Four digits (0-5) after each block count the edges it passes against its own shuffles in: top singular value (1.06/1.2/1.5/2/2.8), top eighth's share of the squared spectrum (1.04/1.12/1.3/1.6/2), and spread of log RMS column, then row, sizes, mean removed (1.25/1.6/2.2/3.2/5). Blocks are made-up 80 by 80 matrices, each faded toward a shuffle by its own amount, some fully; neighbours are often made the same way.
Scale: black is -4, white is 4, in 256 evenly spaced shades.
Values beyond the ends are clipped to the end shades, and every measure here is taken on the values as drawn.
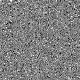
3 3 1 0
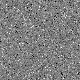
0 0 0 0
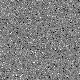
2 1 0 0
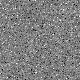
0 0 0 0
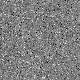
1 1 0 0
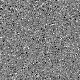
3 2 0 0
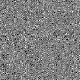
3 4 2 1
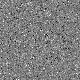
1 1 0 0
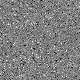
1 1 0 0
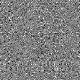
3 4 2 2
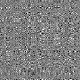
4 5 3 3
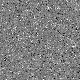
0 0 0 0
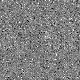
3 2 0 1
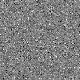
3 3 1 1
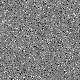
0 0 0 0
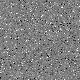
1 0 0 0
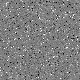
0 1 0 0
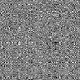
4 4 2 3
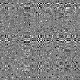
5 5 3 3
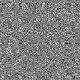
4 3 2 2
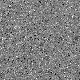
2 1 0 0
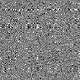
4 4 2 2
